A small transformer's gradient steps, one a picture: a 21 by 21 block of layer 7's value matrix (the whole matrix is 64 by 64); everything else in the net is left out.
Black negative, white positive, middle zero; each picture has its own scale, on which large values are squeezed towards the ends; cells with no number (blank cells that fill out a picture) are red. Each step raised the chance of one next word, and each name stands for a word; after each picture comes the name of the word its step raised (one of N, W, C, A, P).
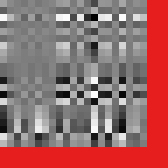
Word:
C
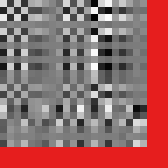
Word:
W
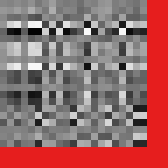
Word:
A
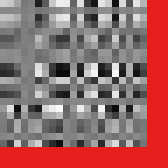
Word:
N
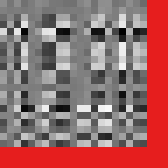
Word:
A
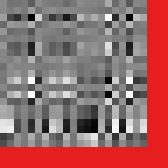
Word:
C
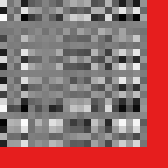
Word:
W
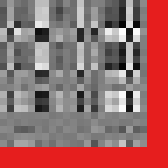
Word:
A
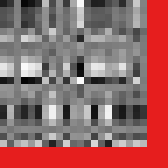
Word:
N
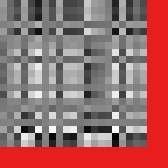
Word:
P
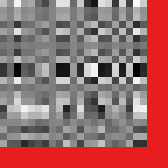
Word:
N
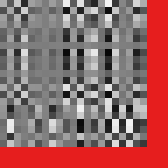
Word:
W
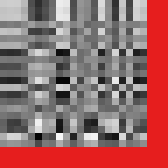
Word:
P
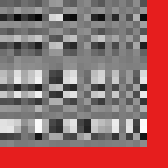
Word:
C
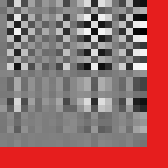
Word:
W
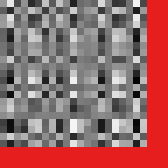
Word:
W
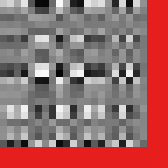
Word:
N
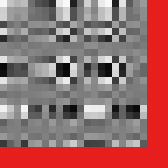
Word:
N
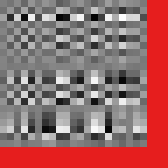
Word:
C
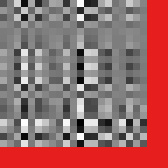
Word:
W
